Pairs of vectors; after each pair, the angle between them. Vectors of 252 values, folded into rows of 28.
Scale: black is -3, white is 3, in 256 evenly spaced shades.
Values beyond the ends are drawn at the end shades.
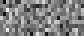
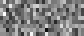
nearly opposite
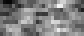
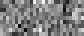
orthogonal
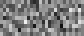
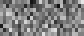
partly aligned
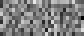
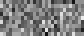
nearly opposite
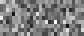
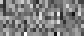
orthogonal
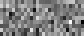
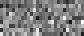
nearly opposite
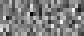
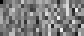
partly opposed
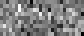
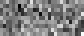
nearly opposite
